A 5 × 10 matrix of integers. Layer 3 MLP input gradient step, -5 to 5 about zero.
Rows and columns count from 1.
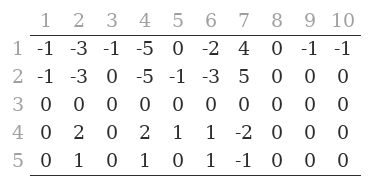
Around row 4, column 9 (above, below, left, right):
0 0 0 0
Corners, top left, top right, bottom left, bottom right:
-1 -1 0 0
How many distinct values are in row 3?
1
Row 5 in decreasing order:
1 1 1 0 0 0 0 0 0 -1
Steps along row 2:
down up down up down up down same same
